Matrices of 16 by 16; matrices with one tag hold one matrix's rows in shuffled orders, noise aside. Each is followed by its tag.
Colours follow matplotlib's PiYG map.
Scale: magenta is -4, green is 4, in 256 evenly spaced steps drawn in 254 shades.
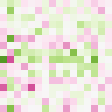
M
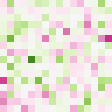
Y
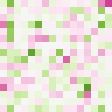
Y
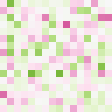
Y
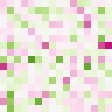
Y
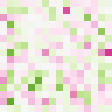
Y
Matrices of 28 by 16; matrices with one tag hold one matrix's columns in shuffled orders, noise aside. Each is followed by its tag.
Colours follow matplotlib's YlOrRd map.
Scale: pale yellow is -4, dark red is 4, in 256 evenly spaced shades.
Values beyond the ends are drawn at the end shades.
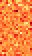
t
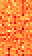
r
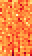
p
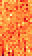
p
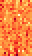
p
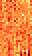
p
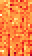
p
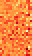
r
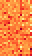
r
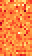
t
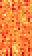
p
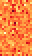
t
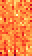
p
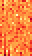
p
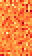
t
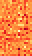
r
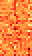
r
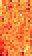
p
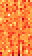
p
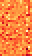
r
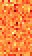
t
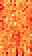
p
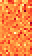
t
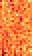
p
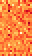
t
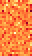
t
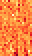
p
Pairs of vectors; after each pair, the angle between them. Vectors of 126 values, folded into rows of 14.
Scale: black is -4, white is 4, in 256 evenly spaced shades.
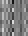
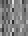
nearly opposite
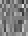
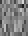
nearly opposite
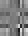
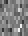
partly opposed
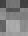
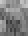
nearly opposite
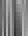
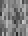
partly aligned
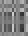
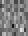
partly opposed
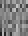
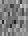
orthogonal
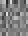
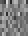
nearly opposite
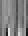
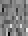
partly opposed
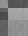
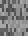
orthogonal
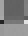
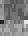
nearly parallel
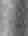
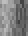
nearly parallel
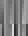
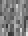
partly opposed
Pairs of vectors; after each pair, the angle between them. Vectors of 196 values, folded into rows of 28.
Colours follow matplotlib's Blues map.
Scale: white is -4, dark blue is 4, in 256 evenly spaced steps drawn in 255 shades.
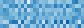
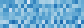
nearly parallel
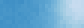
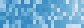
partly aligned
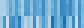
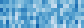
partly opposed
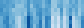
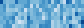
partly aligned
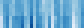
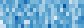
partly aligned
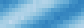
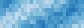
nearly parallel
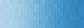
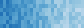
nearly opposite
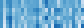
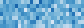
orthogonal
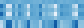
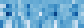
nearly opposite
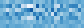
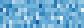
orthogonal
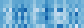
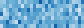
orthogonal
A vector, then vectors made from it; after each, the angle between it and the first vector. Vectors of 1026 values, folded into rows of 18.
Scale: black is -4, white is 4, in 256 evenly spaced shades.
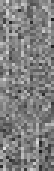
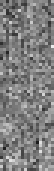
nearly opposite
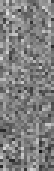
nearly parallel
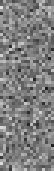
orthogonal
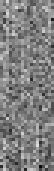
nearly parallel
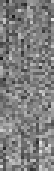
nearly opposite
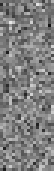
partly opposed
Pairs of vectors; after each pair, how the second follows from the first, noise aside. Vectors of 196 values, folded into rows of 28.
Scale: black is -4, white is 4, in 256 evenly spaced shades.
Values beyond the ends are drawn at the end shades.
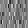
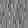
shrunk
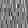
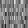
shuffled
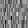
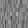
shrunk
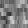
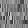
sign-scrambled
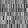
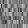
shuffled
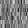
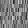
sign-scrambled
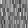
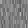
shrunk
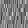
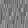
shrunk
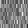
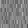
shrunk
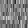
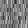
sign-scrambled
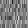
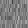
shrunk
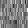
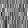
shuffled
